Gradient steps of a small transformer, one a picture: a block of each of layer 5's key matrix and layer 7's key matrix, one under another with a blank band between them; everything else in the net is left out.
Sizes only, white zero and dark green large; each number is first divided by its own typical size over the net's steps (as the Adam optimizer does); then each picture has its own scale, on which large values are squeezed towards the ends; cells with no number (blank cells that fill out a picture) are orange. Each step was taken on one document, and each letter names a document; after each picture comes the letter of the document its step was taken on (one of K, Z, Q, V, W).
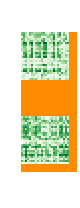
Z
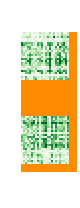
Z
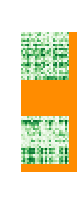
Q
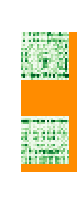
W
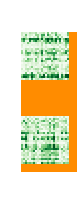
W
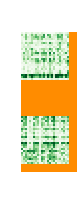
W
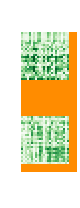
Q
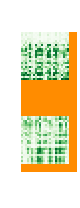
Q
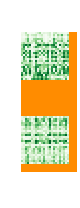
Q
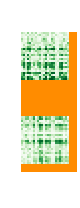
Q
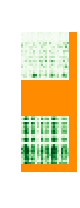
W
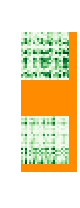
W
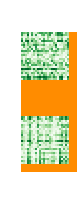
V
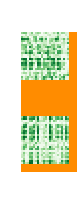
V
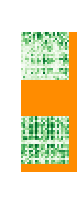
Z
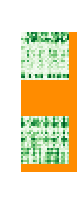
V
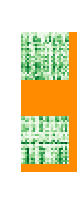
Q
